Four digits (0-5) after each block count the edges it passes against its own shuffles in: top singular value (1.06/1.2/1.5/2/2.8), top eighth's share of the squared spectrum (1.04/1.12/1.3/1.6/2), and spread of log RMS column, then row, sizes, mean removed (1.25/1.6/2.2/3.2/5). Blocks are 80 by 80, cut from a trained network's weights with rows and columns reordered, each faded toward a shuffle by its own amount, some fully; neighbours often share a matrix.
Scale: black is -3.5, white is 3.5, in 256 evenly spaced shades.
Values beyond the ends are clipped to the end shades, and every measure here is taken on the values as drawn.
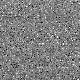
1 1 0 0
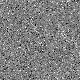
0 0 0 0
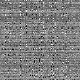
4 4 3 2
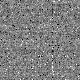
2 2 1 0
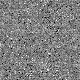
1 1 1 0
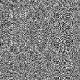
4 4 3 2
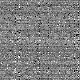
3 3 3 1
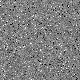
0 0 0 0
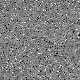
0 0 0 0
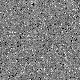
0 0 0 0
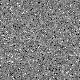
0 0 0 0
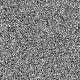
1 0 0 0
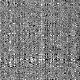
4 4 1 3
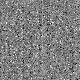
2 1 0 0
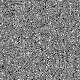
1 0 0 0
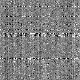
4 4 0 3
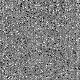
2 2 0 1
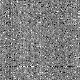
3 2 0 2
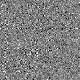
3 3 1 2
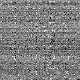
4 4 3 1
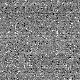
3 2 2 0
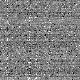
3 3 2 0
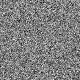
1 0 0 0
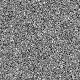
1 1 0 0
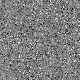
1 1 0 0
